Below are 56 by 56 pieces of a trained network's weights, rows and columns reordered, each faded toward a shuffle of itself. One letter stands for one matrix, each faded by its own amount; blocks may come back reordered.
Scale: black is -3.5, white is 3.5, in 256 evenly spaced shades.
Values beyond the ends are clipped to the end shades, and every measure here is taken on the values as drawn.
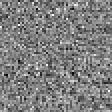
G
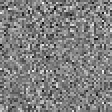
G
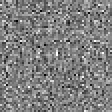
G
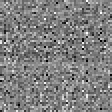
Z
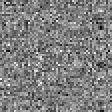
G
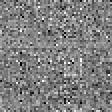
Z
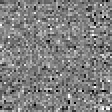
Z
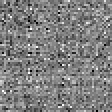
Z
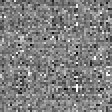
Z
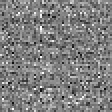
Z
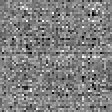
Z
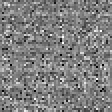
Z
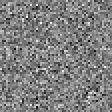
G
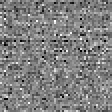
Z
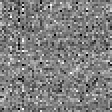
Z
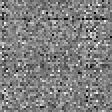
Z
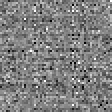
Z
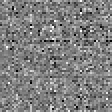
Z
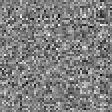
G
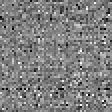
Z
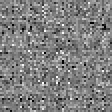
Z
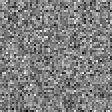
G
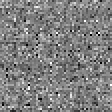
Z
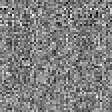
G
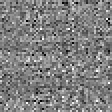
Z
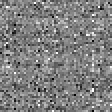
Z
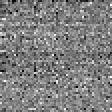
Z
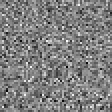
G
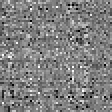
Z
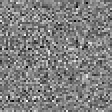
G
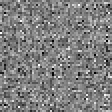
Z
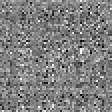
Z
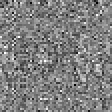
G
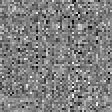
Z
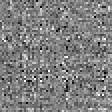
Z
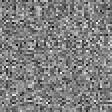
G
